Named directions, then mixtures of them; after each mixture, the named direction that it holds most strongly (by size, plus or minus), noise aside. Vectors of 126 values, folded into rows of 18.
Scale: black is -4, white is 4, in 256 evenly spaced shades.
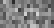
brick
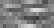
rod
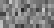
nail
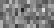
nail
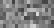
brick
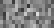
brick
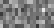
nail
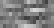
rod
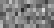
nail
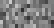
nail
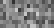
brick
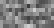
rod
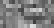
rod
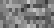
rod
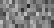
nail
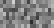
brick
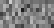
nail
